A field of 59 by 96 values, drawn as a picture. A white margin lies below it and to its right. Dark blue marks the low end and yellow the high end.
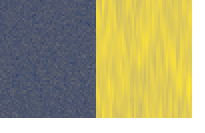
It is made of 1 by 2 panels. Panel 1,1: low, fine-grained, faint in contrast. Panel 1,2: very high, streaked downward, faint in contrast.
